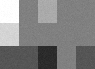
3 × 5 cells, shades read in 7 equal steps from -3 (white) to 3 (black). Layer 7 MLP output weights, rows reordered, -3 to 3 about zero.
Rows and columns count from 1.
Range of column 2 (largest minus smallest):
1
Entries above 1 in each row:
0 0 1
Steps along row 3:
same up down up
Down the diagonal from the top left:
-3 0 2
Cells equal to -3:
1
